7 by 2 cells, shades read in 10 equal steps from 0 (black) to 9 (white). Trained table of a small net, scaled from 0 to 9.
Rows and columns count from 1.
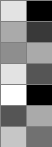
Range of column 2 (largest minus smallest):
6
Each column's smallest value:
3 0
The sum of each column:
46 21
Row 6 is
3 6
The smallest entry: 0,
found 2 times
